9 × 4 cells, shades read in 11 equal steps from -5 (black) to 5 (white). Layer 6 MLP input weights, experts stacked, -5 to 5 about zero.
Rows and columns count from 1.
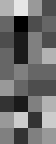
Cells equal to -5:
1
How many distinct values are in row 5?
2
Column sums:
-4 -14 -7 0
